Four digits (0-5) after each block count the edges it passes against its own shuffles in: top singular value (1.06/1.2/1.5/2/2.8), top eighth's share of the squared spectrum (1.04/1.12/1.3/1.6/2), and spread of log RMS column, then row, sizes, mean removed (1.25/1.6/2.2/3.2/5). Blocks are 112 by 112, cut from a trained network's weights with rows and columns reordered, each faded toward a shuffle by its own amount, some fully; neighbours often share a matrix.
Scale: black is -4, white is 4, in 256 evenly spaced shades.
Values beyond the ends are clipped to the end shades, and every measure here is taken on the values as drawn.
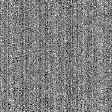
4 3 1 3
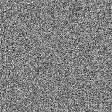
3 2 0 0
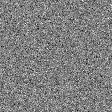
0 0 0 0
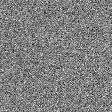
2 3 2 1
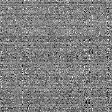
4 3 3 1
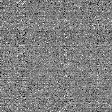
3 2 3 0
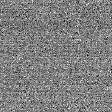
3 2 2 0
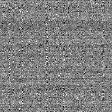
3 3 3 1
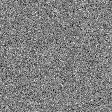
0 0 0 0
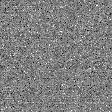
1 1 0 0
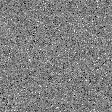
0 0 0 0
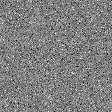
0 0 0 0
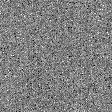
1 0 0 0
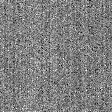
3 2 0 2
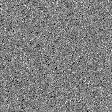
0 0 0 0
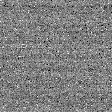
2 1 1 0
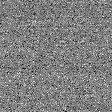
1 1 0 0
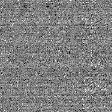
3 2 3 0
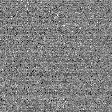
3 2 2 0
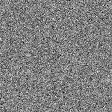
1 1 0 0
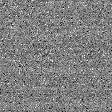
2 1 0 0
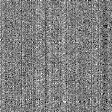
4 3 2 3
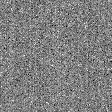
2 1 0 0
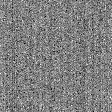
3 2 0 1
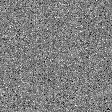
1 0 0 0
